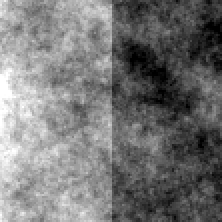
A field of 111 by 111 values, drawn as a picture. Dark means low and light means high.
Seam: vertical, 50% of the way across, the left part higher. Slope: up to the left. Ninth with the lowest average: top right.
